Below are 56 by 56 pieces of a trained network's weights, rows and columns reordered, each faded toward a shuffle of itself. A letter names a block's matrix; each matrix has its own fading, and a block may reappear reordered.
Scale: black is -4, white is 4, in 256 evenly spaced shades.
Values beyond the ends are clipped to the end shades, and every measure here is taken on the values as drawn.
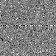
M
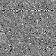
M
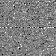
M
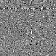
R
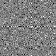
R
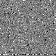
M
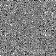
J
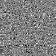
J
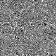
J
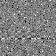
M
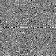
R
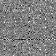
R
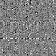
R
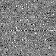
M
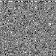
R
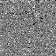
J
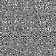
R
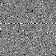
M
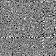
R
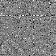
R
